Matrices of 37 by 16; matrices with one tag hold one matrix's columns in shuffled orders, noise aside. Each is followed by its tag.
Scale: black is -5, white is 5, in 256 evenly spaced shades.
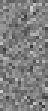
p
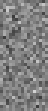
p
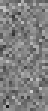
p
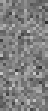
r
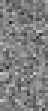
r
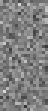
p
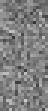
r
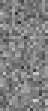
r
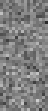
r
